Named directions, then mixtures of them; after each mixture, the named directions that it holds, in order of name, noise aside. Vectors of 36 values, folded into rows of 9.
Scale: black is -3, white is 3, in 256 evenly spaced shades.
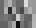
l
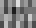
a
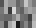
a, l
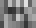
a, l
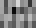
a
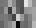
l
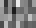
a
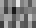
a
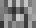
a, l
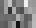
l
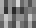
a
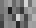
a, l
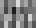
a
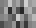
a, l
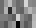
l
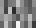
a, l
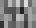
a, l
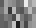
l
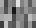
a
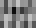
a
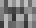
a, l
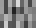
a
